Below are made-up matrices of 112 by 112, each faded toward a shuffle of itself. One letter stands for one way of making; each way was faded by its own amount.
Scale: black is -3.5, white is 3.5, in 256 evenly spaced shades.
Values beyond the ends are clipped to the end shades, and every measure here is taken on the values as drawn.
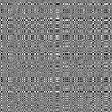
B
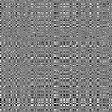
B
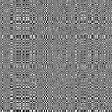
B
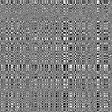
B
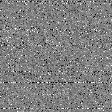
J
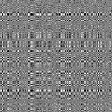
B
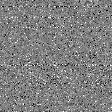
J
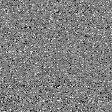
J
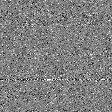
J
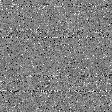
J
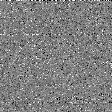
J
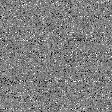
J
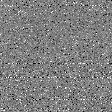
J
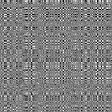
B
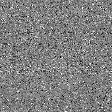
J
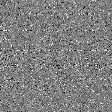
J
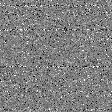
J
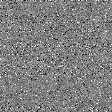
J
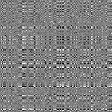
B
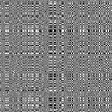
B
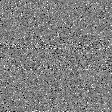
J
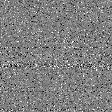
J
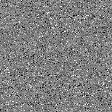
J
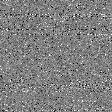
J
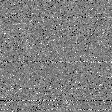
J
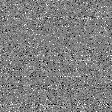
J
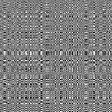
B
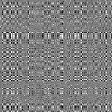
B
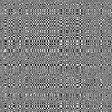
B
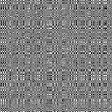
B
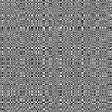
B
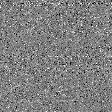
J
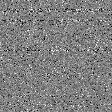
J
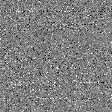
J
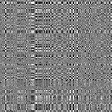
B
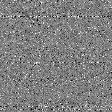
J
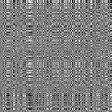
B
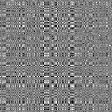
B
